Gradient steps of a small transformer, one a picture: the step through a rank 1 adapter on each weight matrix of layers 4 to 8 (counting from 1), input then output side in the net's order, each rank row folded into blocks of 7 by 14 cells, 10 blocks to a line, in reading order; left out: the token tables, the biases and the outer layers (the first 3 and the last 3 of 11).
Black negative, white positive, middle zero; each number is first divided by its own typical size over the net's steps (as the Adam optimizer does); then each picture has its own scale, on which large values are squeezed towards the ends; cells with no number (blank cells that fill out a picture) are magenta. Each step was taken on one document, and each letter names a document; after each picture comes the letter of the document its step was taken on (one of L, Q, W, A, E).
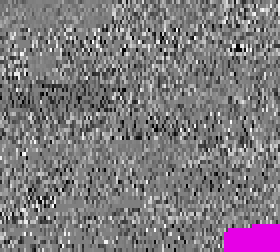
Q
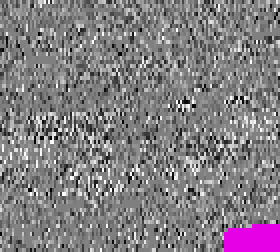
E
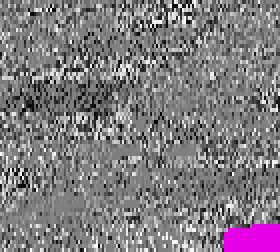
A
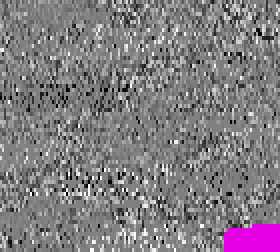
E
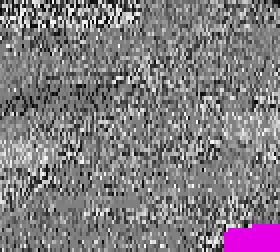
A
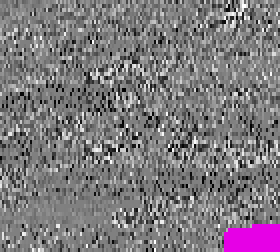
Q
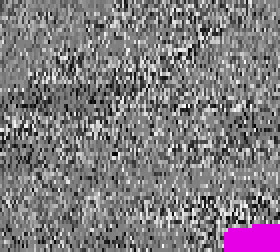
A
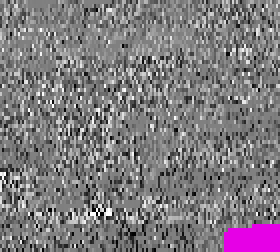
Q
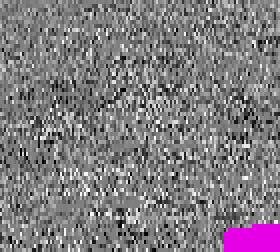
Q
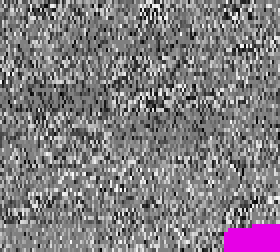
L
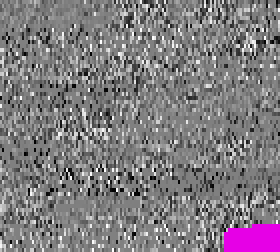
E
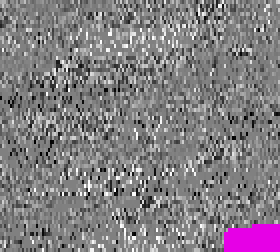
E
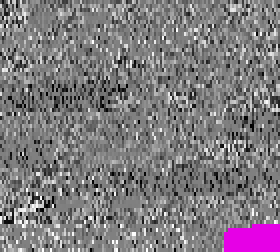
Q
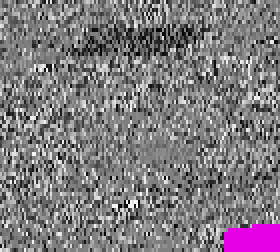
L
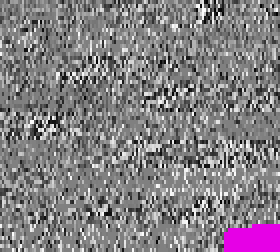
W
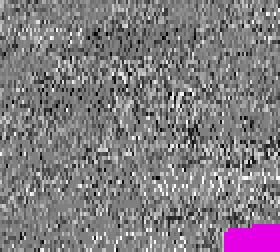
Q
